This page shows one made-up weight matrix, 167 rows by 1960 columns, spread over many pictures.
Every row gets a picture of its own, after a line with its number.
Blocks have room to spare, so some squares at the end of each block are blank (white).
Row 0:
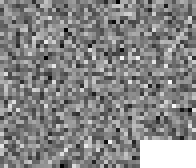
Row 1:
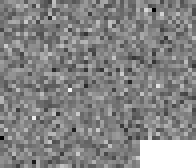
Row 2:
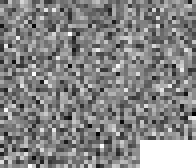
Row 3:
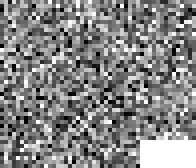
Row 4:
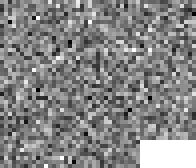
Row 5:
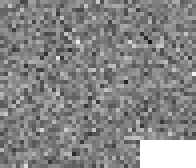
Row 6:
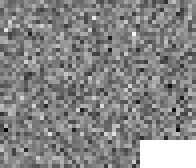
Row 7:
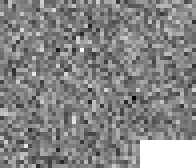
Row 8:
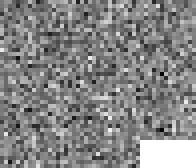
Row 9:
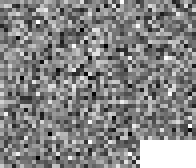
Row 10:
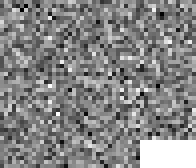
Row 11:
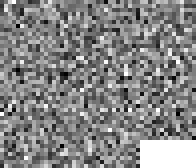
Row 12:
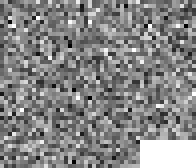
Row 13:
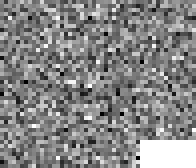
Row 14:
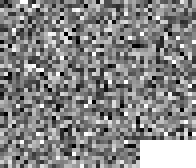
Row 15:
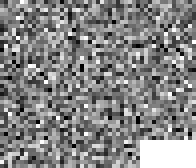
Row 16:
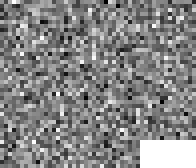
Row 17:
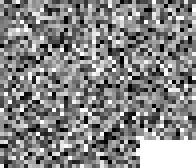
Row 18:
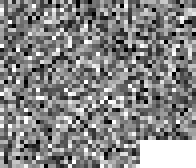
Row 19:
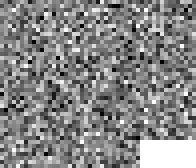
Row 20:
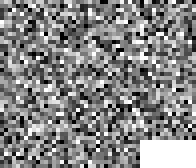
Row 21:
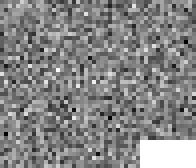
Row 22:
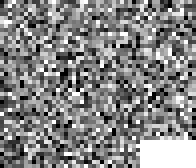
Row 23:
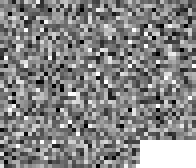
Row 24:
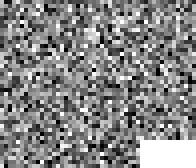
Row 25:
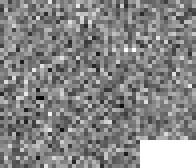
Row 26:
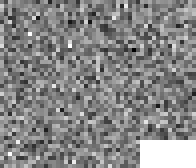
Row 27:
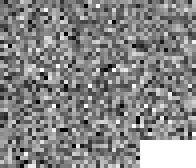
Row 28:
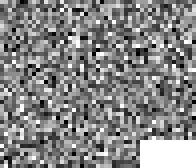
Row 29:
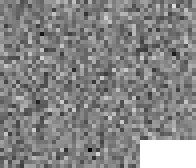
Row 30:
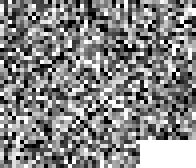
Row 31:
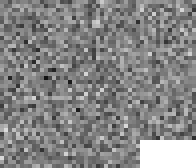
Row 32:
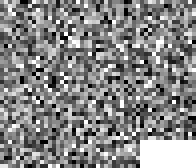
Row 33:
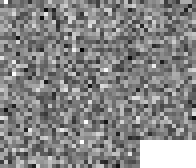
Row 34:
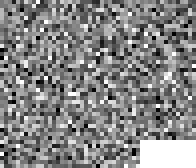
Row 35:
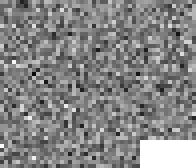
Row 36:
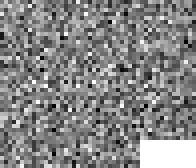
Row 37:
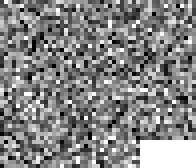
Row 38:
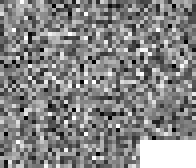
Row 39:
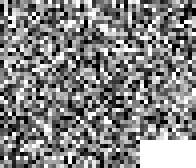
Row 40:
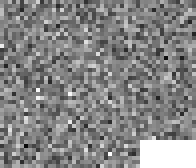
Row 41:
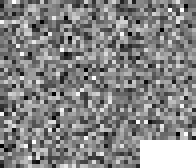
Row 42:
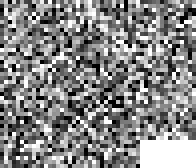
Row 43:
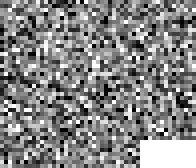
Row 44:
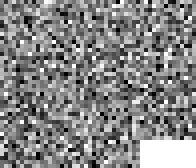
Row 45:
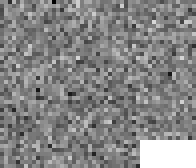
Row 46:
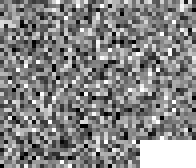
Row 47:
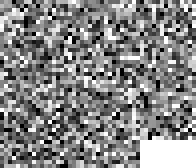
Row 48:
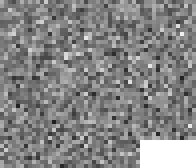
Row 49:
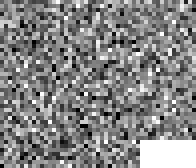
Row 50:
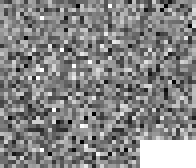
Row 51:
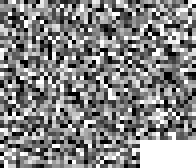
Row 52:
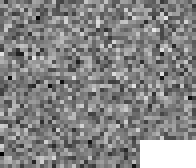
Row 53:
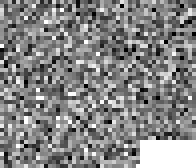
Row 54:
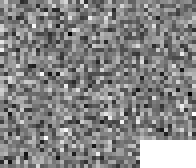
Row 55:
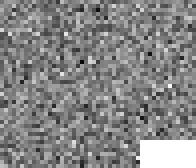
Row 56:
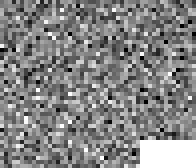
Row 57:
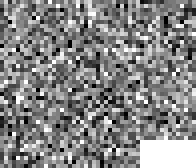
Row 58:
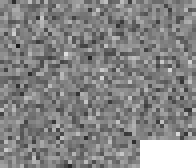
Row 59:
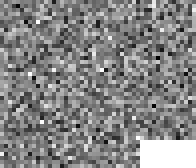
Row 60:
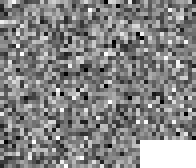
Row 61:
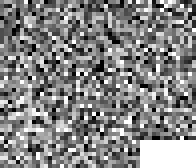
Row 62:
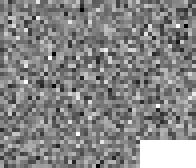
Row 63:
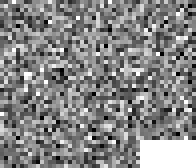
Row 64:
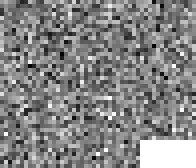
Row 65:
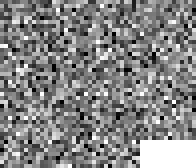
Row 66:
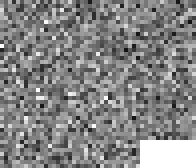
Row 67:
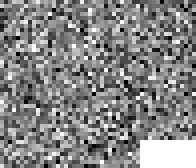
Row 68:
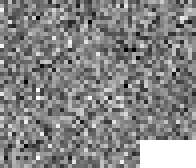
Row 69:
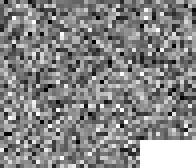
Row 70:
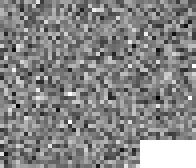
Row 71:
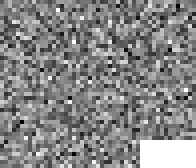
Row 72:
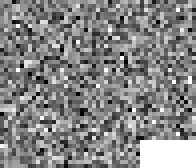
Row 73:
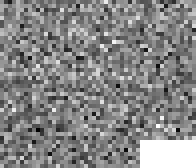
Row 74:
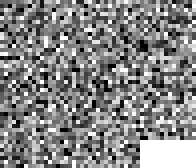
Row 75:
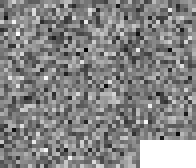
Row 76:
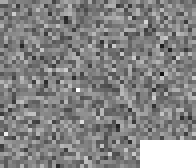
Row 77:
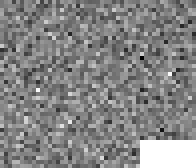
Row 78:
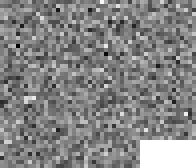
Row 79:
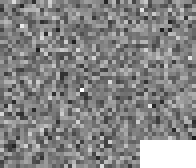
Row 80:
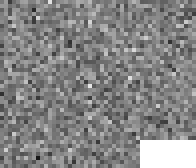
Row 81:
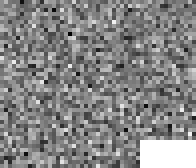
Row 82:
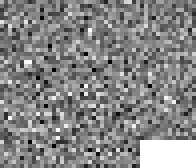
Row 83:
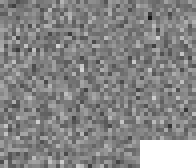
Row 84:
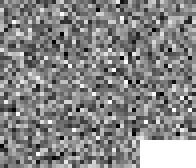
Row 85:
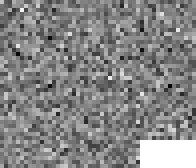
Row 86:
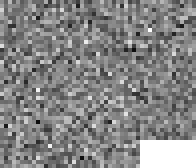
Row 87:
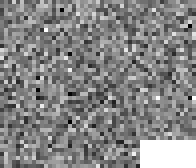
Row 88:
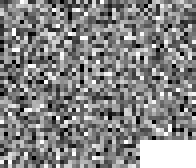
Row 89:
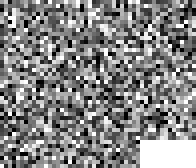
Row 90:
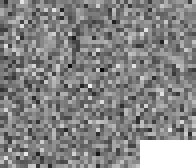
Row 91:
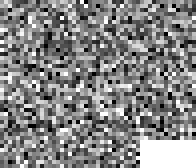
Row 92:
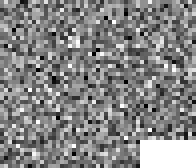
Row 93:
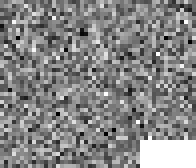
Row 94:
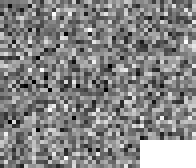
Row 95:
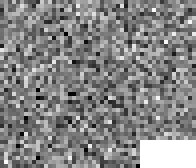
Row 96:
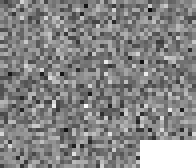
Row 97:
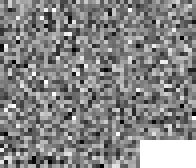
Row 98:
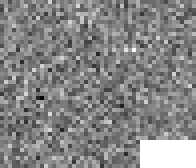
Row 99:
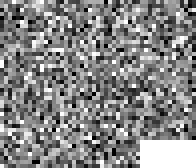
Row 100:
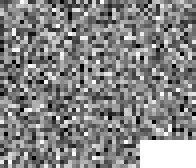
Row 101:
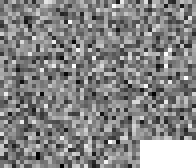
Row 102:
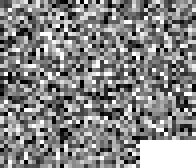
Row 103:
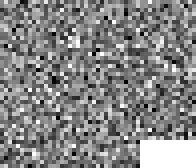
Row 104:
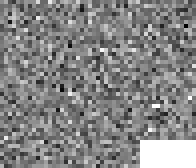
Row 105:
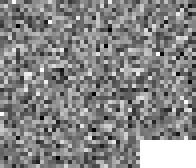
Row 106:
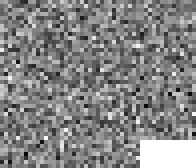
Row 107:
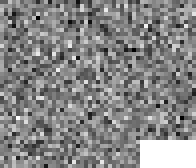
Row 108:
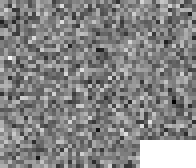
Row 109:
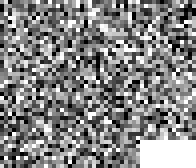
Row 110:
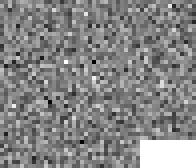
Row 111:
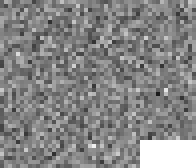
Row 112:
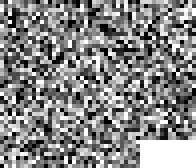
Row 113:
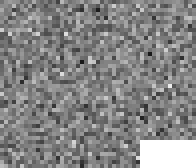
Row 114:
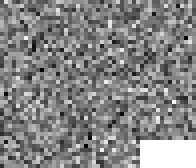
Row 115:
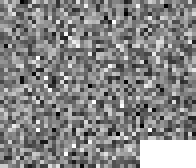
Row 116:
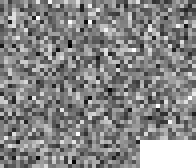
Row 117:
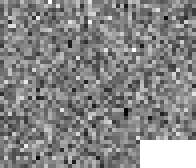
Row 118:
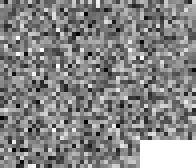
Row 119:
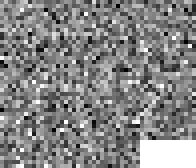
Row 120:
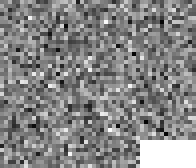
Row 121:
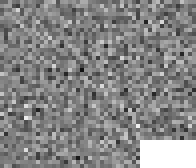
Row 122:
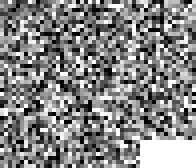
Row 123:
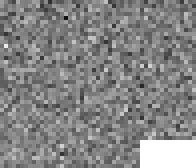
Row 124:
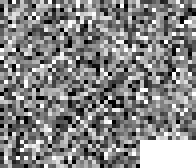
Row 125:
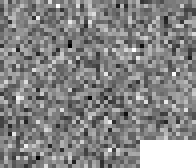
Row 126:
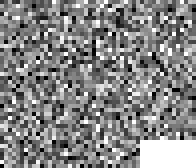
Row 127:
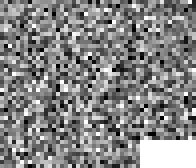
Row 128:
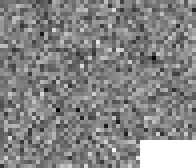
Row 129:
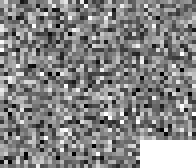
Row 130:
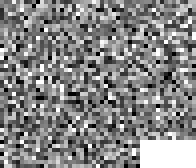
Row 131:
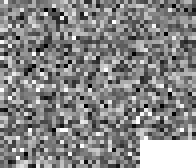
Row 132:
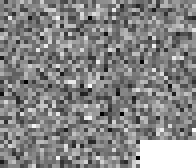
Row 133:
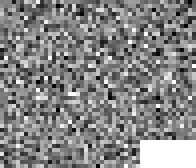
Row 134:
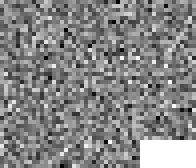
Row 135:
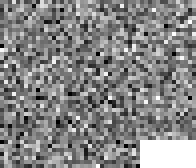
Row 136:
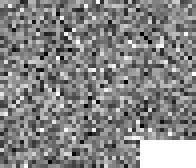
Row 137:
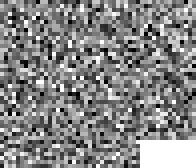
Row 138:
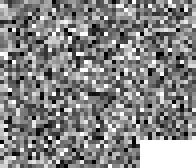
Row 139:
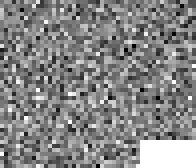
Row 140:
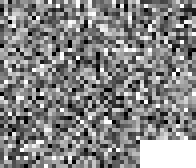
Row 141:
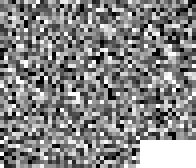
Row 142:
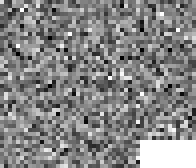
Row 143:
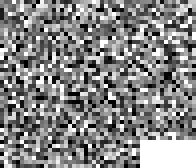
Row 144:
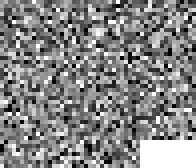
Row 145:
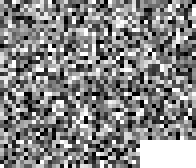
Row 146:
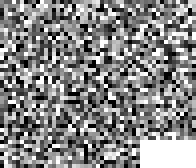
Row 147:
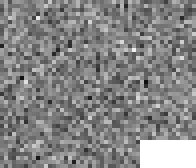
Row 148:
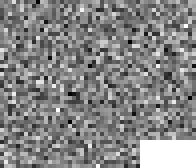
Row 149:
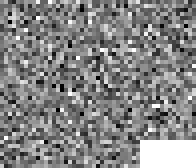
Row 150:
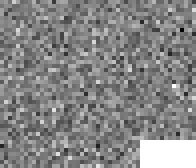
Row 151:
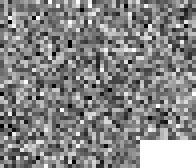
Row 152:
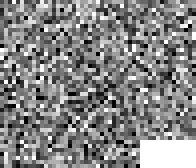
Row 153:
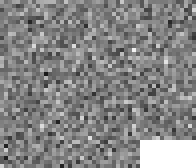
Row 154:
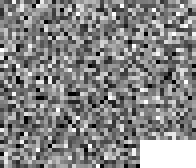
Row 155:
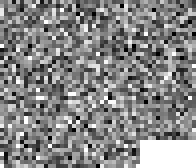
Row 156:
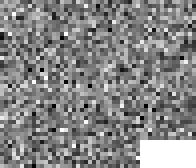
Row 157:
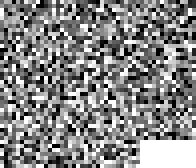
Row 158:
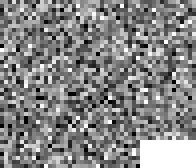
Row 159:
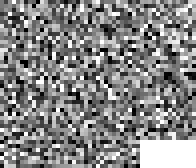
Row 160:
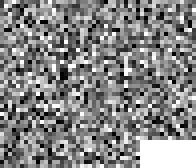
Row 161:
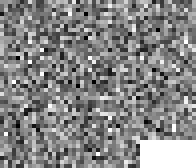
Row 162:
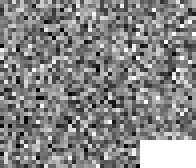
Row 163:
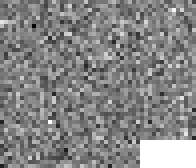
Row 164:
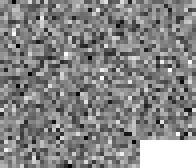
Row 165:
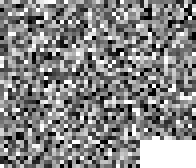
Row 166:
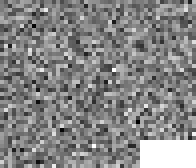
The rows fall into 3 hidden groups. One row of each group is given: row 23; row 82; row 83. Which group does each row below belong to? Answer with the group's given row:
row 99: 82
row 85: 82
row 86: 23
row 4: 23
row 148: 23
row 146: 23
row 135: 23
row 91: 83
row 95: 23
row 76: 82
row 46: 82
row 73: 82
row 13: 83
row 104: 23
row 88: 83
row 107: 23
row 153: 82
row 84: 82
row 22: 82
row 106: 83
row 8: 83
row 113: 83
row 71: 82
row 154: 23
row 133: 23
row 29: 83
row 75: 82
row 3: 23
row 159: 23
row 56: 23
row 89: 23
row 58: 82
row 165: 82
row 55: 83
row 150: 82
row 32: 83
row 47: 82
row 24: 82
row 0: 82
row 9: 82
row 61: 82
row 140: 23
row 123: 82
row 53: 23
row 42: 23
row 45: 23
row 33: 83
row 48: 82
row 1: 82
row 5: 83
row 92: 83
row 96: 83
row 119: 83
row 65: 82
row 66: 23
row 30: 23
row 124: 23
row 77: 23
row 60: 82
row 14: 83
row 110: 83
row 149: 23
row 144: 82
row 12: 23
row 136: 83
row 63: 82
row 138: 82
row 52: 82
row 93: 82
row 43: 83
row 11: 82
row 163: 82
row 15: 83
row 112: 23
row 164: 82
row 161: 83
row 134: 82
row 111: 82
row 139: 23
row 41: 82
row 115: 83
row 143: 23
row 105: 82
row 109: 23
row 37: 82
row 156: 83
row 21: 83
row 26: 23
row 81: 83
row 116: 23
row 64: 83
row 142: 82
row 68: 23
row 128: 82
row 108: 82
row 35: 83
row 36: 83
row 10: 82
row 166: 83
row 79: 82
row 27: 83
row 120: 83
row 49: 82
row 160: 82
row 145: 82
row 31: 82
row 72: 82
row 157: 23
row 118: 83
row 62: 23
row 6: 82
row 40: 23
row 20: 82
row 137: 23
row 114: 82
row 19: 83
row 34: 23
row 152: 23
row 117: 23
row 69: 82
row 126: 82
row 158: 23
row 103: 83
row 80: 23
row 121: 82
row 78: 82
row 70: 23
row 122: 83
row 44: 82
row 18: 23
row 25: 23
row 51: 23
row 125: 23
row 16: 82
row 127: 83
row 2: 83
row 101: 82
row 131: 83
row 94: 83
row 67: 82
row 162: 23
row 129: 83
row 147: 23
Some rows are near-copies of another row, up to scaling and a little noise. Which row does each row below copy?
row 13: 132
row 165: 153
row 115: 32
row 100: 88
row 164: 58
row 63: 105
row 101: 44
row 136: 5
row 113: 55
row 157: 139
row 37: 114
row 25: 98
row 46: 49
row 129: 54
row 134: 0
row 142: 85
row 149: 104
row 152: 87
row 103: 92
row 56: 77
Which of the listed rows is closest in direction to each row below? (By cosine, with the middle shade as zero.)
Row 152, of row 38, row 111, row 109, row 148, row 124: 124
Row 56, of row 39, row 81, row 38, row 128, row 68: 68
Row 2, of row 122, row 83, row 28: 122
